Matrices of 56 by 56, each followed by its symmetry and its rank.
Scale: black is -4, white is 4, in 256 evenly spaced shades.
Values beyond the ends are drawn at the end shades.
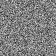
antisymmetric, full rank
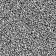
antisymmetric, full rank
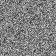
symmetric, full rank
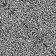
symmetric, full rank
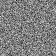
antisymmetric, full rank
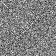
symmetric, full rank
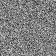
antisymmetric, full rank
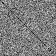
symmetric, full rank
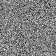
antisymmetric, full rank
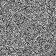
symmetric, full rank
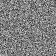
antisymmetric, full rank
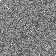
symmetric, full rank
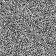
antisymmetric, full rank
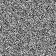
antisymmetric, full rank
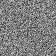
symmetric, full rank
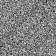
symmetric, full rank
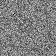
symmetric, full rank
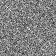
symmetric, full rank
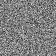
antisymmetric, full rank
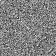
symmetric, full rank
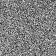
antisymmetric, full rank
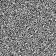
symmetric, full rank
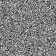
antisymmetric, full rank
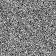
antisymmetric, full rank
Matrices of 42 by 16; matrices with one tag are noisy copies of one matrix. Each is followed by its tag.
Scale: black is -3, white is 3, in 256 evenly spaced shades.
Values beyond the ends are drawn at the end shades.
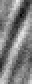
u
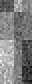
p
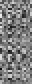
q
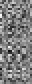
q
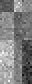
p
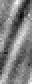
u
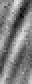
u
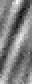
u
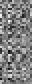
q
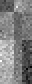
p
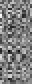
q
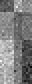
p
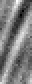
u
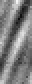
u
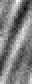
u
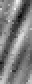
u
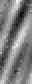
u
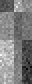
p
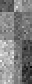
p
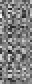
q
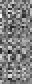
q
